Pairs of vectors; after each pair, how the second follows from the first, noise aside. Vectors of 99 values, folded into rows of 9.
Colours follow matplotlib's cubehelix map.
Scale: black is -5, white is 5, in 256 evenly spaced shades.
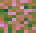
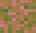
shrunk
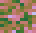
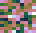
scaled up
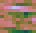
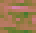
shrunk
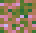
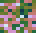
scaled up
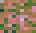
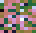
scaled up
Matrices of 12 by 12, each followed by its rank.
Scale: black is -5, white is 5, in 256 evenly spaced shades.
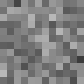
full rank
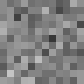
full rank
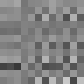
two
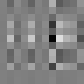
one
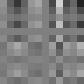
one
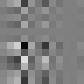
one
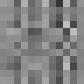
two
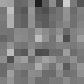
two
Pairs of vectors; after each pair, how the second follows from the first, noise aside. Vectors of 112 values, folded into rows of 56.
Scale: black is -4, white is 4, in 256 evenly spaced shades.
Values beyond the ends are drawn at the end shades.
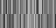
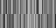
copied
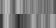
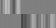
partly zeroed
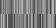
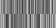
sign-scrambled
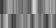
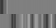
partly zeroed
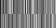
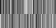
sign-scrambled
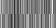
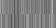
shrunk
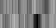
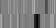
partly zeroed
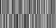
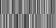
copied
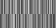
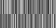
sign-scrambled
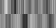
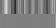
partly zeroed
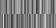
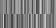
copied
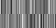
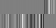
partly zeroed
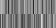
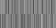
shrunk
